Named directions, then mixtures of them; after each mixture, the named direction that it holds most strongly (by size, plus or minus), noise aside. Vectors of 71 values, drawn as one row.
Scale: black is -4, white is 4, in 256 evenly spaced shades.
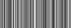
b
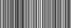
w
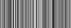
b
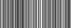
w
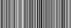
w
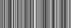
b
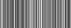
w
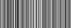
w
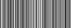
w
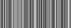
b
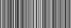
w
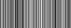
w
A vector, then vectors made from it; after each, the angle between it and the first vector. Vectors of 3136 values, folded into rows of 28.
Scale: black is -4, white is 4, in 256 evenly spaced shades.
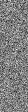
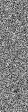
partly aligned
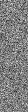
nearly parallel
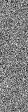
partly aligned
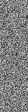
orthogonal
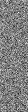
orthogonal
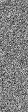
orthogonal
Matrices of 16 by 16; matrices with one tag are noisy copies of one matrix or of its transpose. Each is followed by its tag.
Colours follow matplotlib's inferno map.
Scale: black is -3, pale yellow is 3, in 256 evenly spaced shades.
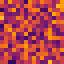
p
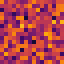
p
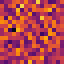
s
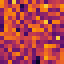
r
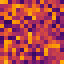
r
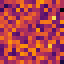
s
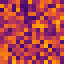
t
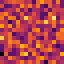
s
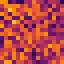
r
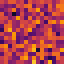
p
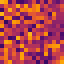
r
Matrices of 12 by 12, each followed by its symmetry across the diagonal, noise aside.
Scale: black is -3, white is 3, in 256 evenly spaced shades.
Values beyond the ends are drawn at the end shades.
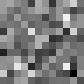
symmetric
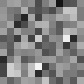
symmetric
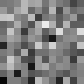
neither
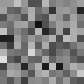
neither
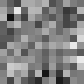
antisymmetric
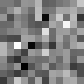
antisymmetric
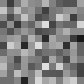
antisymmetric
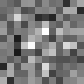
symmetric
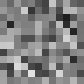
antisymmetric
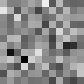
neither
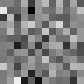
neither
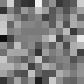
antisymmetric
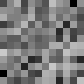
symmetric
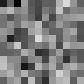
neither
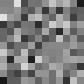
symmetric
